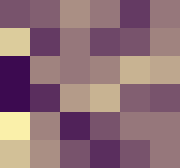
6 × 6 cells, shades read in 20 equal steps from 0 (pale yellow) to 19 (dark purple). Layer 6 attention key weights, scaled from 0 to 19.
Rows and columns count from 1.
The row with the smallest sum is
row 3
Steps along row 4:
down down down up up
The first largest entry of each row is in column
5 2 1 1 3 4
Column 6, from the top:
10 9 6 13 10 10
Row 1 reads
13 12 8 10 15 10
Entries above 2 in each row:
6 6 6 6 5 6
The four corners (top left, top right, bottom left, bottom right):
13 10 4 10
